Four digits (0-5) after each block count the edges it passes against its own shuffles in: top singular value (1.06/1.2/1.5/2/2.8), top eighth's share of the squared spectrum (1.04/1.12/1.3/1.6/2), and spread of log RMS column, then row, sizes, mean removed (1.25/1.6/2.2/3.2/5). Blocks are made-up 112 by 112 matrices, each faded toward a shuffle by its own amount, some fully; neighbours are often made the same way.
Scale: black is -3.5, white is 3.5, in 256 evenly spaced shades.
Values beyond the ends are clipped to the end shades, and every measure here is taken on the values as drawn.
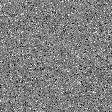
2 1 0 0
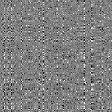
5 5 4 3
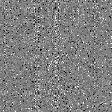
4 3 2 1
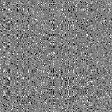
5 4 3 2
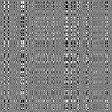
5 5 5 4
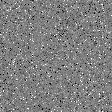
2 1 0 0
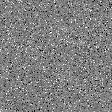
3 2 0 0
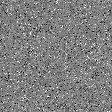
2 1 0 0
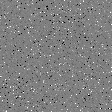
0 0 0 0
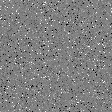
0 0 0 0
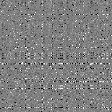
5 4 2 3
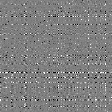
5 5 3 3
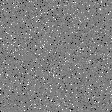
0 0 0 0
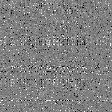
4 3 2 2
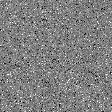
3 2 1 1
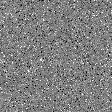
1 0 0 0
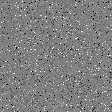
2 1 0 0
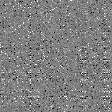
4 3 2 1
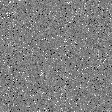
1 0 1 0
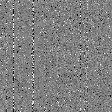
3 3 3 0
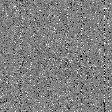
2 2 2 0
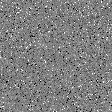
0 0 0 0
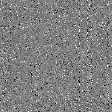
2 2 3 0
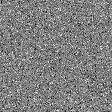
0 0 0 0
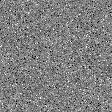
0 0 0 0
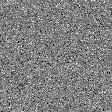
0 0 0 0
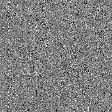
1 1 2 0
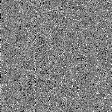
1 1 3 0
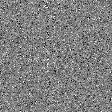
0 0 2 0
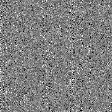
1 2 3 0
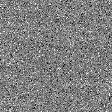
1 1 2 0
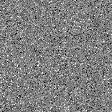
0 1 2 0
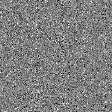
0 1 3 0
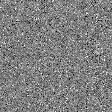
0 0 2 0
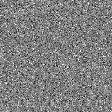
3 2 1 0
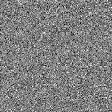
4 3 1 1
